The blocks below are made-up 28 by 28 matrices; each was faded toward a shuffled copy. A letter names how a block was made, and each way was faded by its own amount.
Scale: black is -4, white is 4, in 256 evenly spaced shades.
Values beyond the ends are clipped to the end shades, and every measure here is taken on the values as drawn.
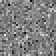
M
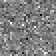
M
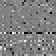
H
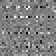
H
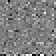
H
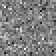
M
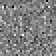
M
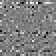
H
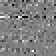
H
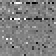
H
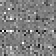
H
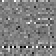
H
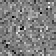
M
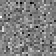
M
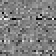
H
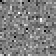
M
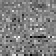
H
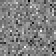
M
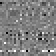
H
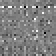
H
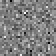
M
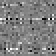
H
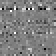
H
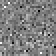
M
